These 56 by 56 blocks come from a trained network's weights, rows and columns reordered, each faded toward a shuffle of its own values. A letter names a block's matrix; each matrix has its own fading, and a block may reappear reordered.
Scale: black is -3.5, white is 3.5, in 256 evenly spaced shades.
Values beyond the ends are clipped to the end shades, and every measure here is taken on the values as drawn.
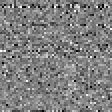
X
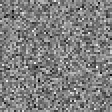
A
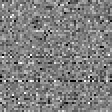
X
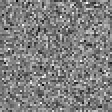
A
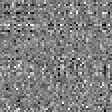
X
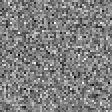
A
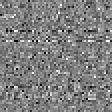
X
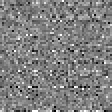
X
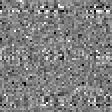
X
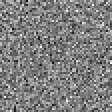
A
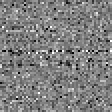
X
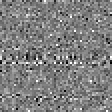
X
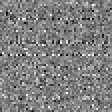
X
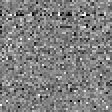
X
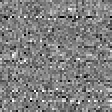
X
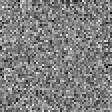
A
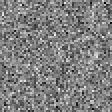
A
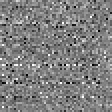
X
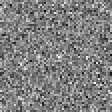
A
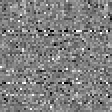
X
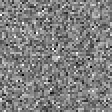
A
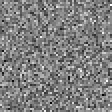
A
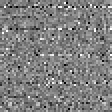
X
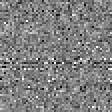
X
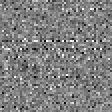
X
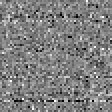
X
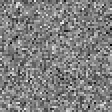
A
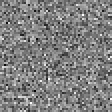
A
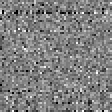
X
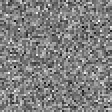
A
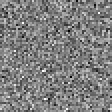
A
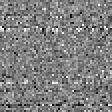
X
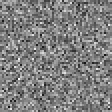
A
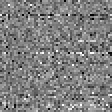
X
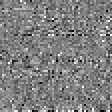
X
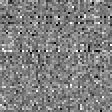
X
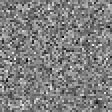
A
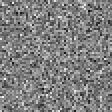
A
